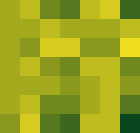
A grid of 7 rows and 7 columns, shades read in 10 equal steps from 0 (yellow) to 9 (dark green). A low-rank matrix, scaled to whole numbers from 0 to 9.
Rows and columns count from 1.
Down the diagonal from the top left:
3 3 1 5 3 2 9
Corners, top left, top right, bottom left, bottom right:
3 7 4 9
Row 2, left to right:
3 3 2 3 3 3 2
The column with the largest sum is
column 7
